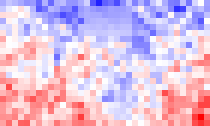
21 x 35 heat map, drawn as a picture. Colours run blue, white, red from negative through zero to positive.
Grain: blotchy. Calmest part: top middle. Stripes: none. Odd patch: calmer, in the top middle. Ninth with the lowest average: top middle. Slope: up to the bottom.
